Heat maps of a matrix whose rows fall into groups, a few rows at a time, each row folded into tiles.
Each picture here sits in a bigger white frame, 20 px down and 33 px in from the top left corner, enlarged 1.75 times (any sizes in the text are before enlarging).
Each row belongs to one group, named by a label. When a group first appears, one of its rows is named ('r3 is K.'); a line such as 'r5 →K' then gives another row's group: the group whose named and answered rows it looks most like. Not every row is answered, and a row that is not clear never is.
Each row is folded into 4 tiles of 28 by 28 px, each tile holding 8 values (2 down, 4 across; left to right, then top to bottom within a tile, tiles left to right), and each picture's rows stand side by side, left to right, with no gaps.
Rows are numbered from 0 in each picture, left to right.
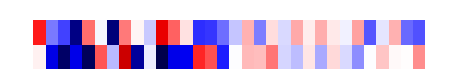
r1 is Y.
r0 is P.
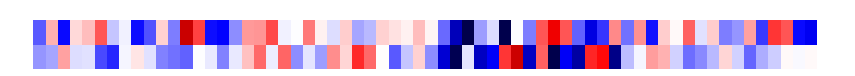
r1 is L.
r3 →Y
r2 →P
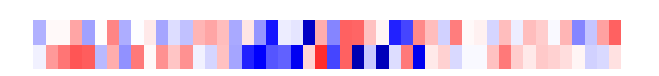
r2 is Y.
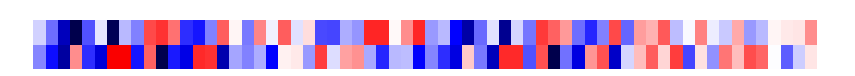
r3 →L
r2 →P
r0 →P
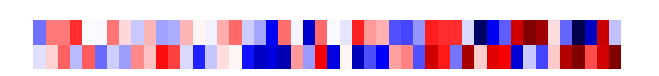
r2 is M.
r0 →L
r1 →P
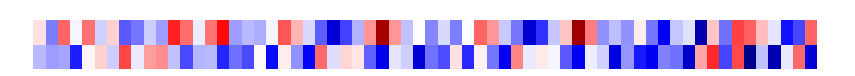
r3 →P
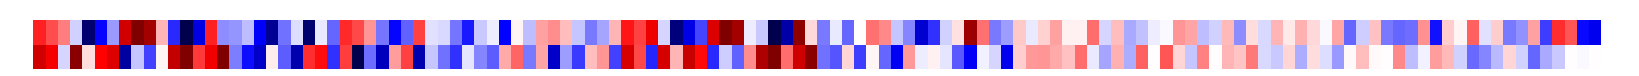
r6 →Y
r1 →P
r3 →M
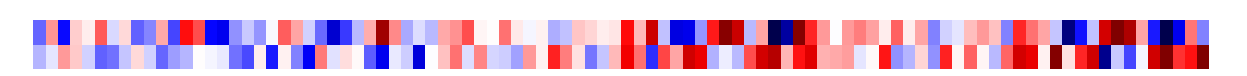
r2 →L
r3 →M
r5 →M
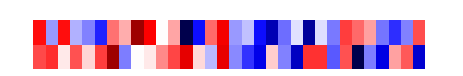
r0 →M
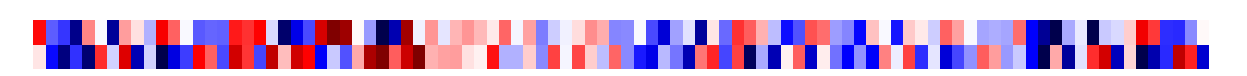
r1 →M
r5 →P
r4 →P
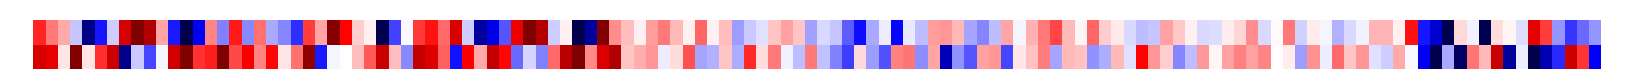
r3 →L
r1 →M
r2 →M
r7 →P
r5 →L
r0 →M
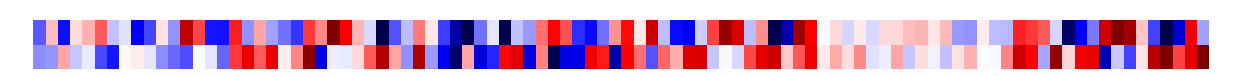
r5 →M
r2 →P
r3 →M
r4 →Y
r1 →M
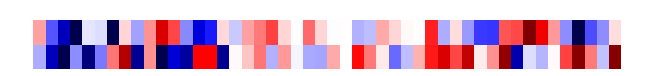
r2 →M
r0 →P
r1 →L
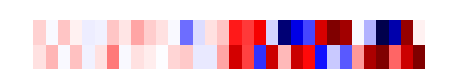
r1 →M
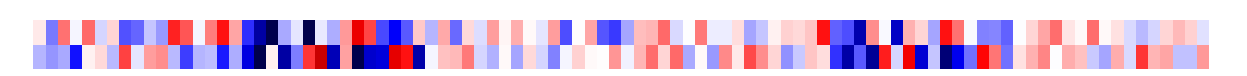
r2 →Y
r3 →L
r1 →P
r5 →L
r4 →P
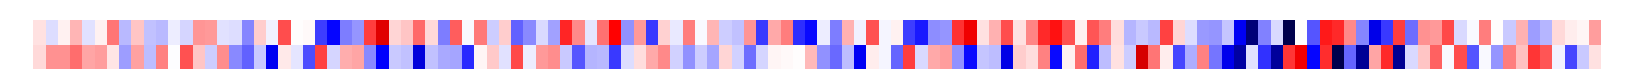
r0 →L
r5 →L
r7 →L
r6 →P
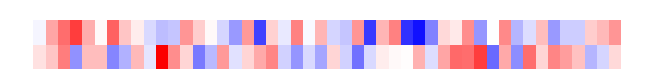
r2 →L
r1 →Y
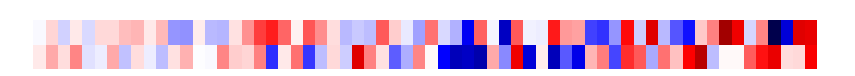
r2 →P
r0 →Y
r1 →L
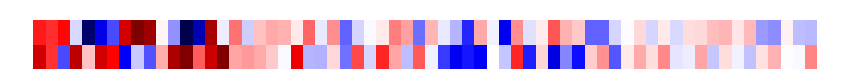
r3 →Y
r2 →P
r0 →M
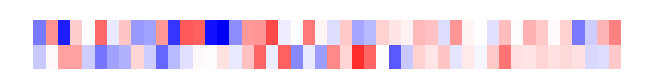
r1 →L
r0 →Y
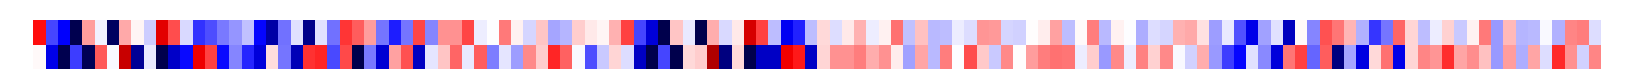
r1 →P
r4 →L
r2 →L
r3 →P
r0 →P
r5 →L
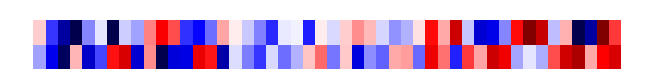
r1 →P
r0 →P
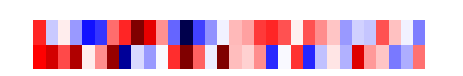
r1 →L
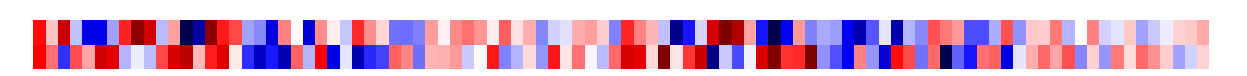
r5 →L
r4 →P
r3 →M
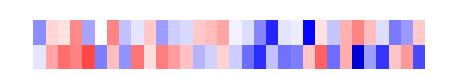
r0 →L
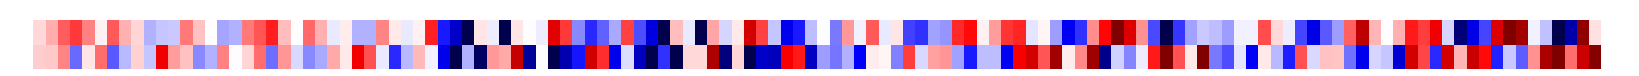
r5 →M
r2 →P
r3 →P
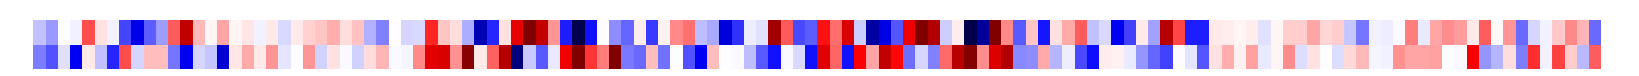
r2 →M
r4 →M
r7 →L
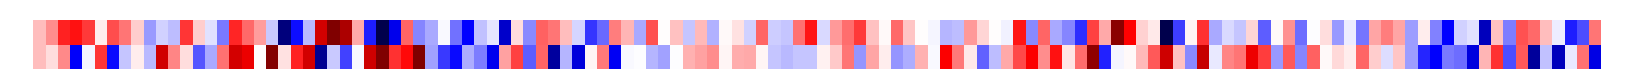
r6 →L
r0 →L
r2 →P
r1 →M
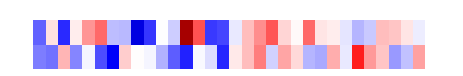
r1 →L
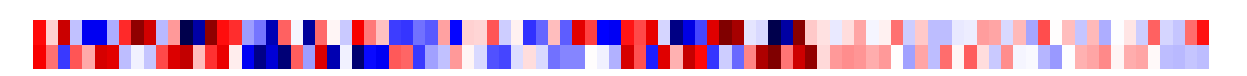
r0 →M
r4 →L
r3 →M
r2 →Y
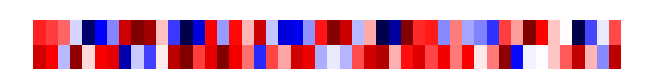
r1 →M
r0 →M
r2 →M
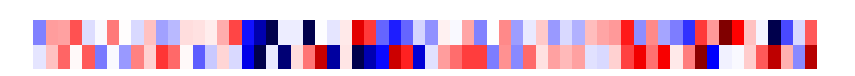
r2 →L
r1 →P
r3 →M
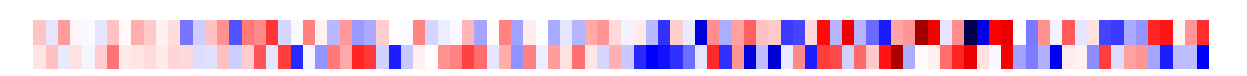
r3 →P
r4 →M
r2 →L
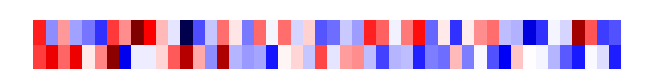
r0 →M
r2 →Y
